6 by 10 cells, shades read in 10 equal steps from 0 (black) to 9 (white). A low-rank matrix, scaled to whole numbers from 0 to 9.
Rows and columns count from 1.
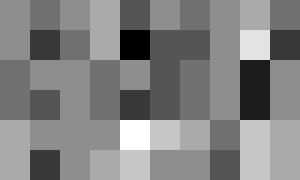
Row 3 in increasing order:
1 3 4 4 4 5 5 5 5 5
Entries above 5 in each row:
2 2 0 0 6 5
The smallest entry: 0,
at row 2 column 5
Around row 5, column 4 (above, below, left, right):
4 6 5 9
